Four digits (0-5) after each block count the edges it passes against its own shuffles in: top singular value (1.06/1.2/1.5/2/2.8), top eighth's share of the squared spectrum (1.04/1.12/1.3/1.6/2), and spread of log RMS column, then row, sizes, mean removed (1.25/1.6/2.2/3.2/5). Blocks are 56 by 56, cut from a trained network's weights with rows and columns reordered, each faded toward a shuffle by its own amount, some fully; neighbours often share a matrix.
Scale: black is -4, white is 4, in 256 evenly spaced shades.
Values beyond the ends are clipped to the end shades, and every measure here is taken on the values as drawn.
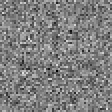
3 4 1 0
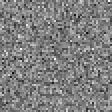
2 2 0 0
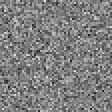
0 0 0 0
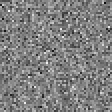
1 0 0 0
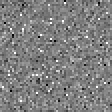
0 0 0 0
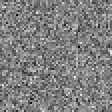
0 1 0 0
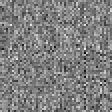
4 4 2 0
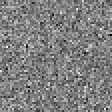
2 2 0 1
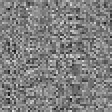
4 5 3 1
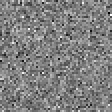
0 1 0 0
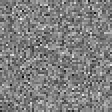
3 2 1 0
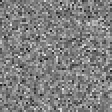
1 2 0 0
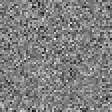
3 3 1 1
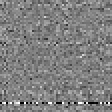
4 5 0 2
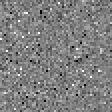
0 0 0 0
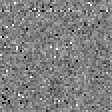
2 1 0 0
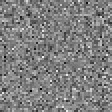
2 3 1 0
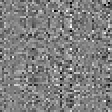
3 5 3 2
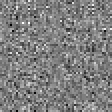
3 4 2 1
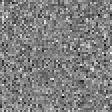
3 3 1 1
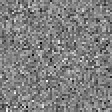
2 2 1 0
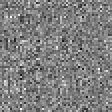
3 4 2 2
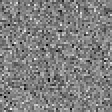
0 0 0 0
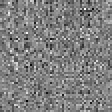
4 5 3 2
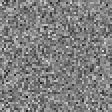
2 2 1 0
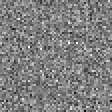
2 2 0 0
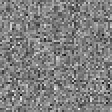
3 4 2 1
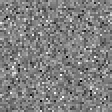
2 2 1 1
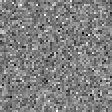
0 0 0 0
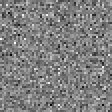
3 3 1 1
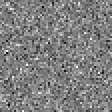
0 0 0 0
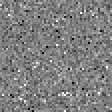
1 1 0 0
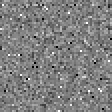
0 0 0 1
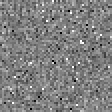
1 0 0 0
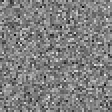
1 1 0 0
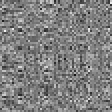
4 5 3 2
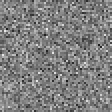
0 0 0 0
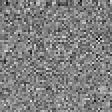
3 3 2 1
